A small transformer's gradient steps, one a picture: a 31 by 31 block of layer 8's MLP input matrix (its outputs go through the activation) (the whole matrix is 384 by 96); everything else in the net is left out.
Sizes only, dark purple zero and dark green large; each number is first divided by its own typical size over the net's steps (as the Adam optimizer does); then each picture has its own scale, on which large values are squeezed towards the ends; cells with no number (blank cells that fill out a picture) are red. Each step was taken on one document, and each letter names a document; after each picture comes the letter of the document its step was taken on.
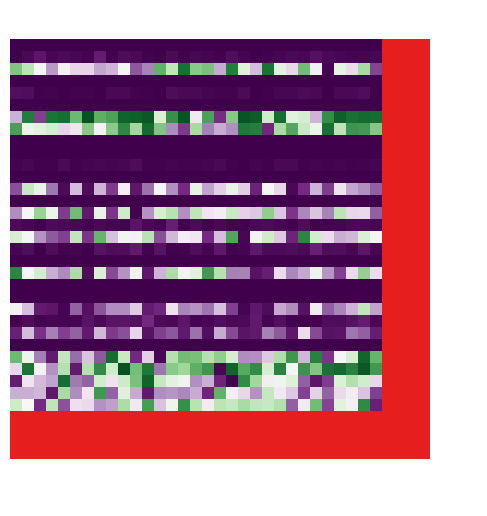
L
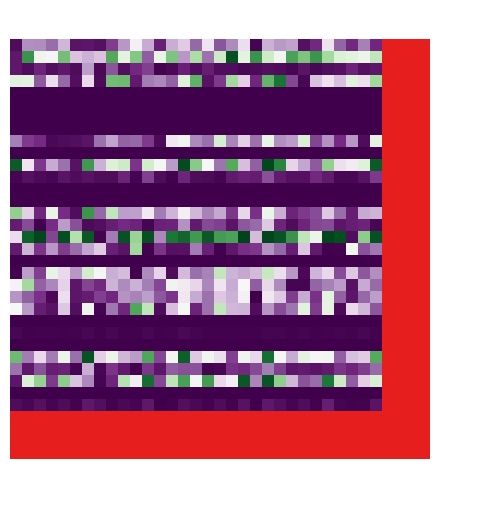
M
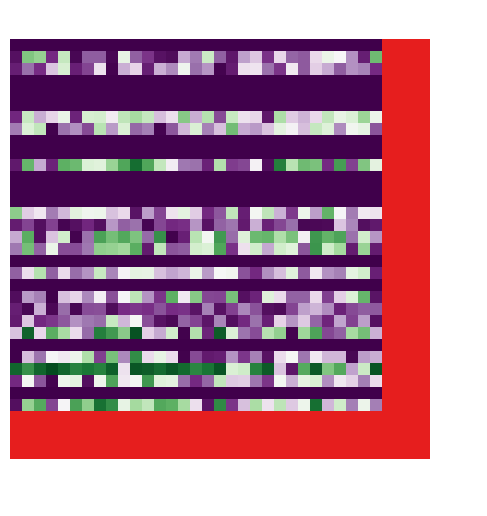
L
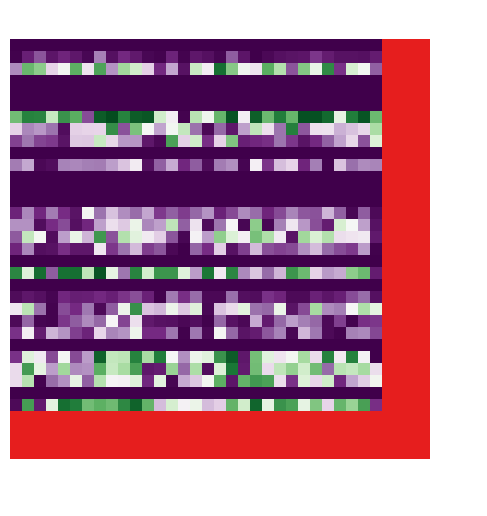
L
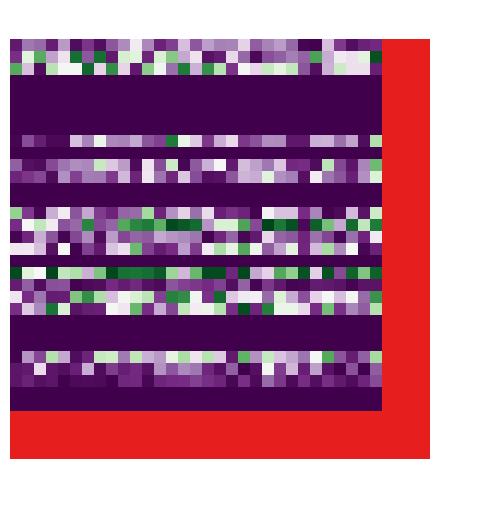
M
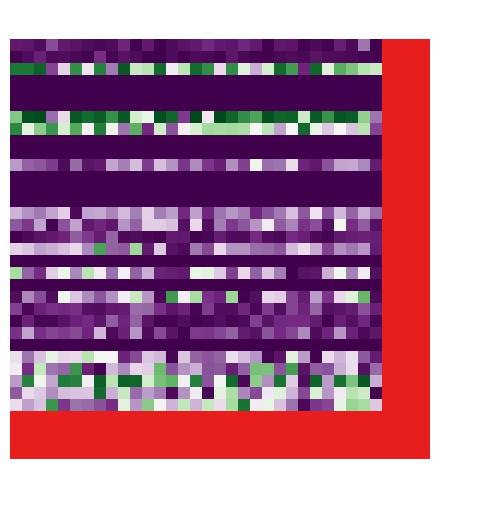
L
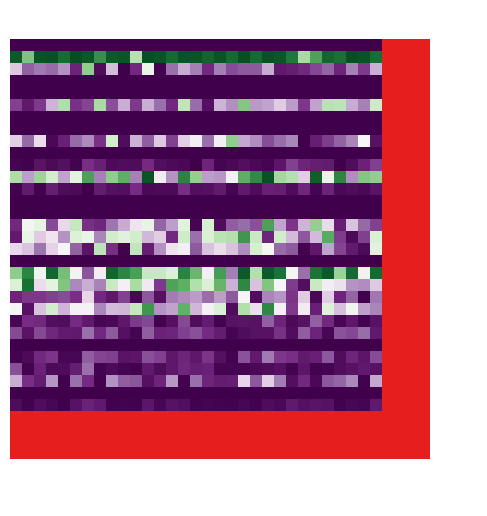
M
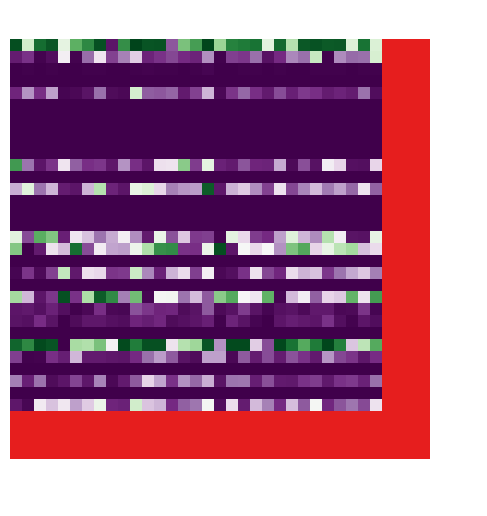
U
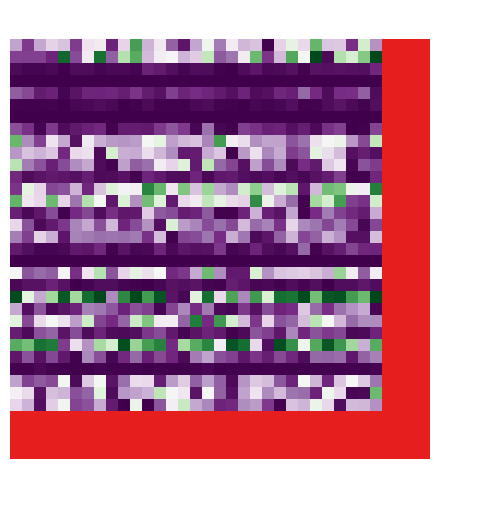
U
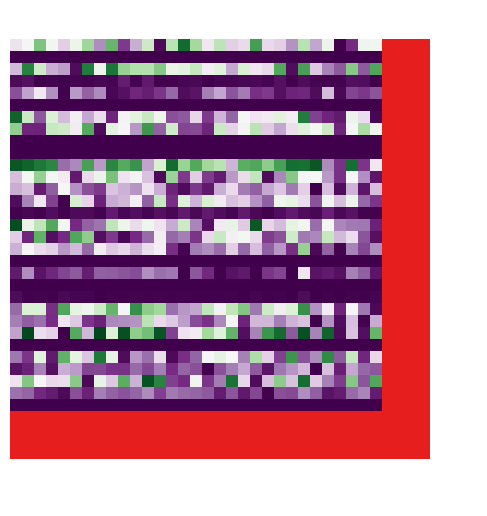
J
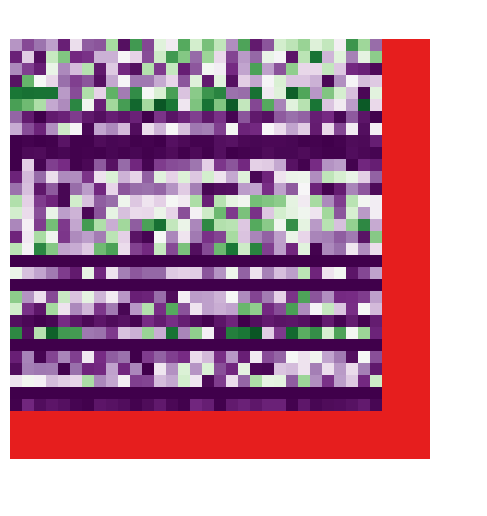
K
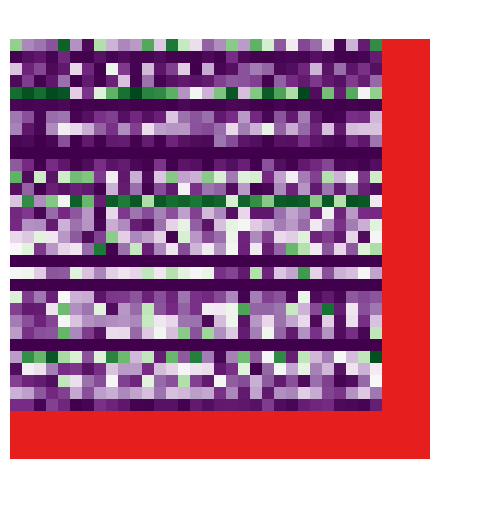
J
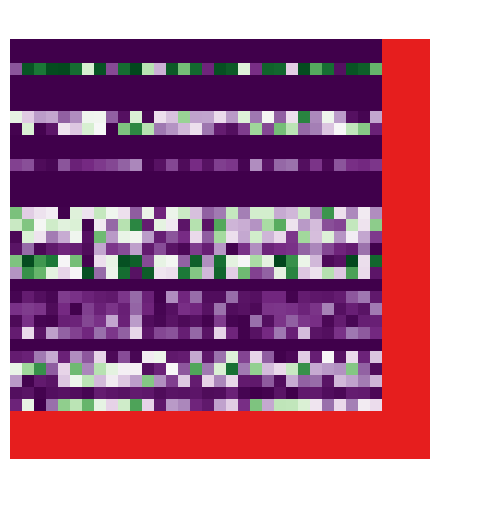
L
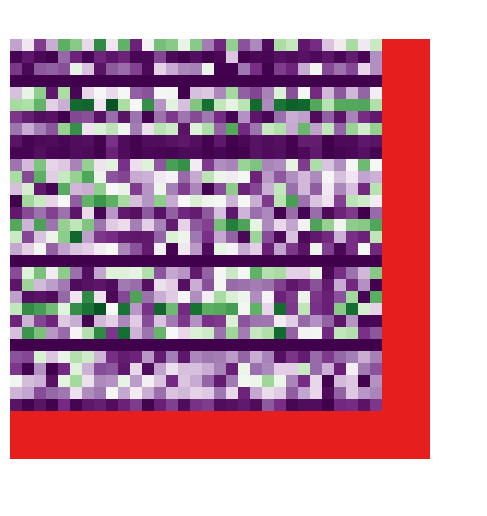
K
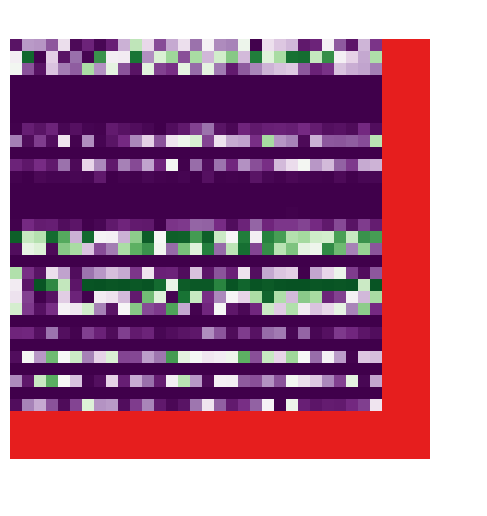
M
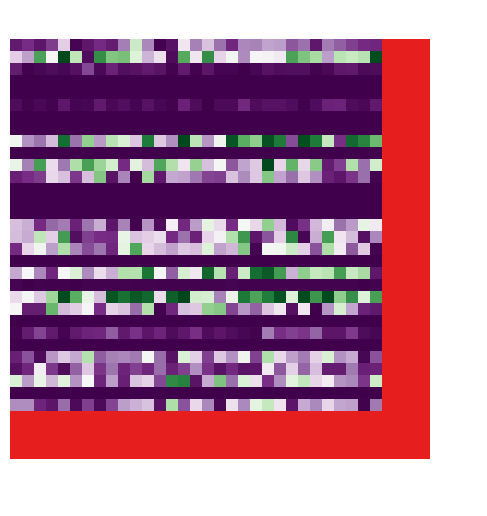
M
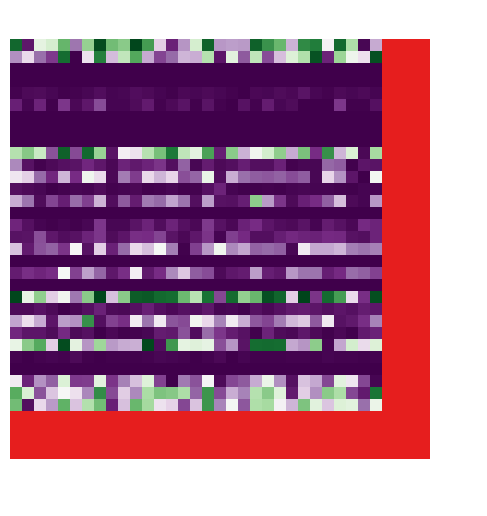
U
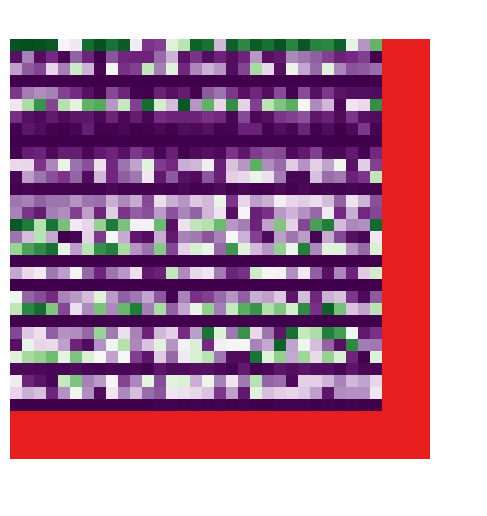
K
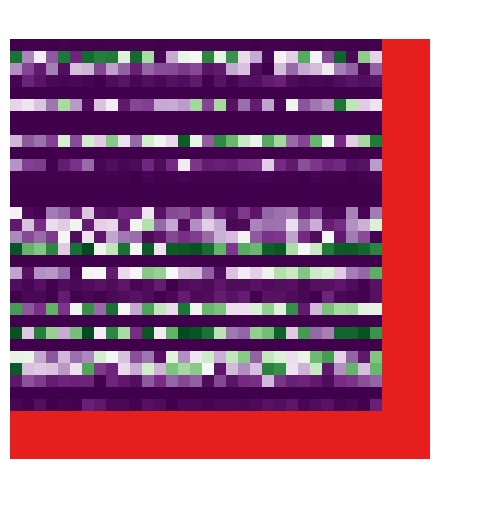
M
